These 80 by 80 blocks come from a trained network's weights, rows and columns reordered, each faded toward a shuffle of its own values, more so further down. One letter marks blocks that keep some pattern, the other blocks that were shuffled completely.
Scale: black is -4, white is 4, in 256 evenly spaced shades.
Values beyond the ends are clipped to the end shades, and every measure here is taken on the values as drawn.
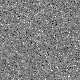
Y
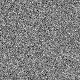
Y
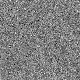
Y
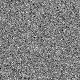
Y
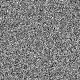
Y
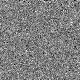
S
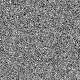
Y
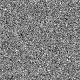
Y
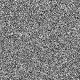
Y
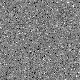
S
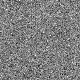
Y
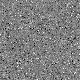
S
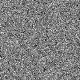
S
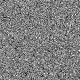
S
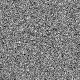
Y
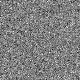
Y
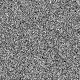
Y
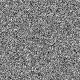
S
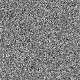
Y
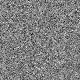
Y
